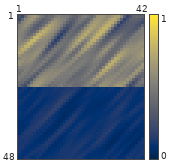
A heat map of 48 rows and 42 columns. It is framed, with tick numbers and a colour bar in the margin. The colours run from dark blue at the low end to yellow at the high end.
It is made of 2 by 1 panels. Panel 1,1: middling, slanting up to the right, strong in contrast. Panel 2,1: very low, slanting up to the right, faint in contrast.
